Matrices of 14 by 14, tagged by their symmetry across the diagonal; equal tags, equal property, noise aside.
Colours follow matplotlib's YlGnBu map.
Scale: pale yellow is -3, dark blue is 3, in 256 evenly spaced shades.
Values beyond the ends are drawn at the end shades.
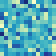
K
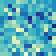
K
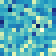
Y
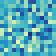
K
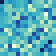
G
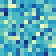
K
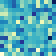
K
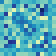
G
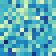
Y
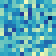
Y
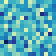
Y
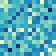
G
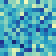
Y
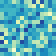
G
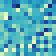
K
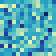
Y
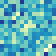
G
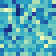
Y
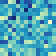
Y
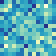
G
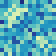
G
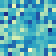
K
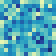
G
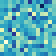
K
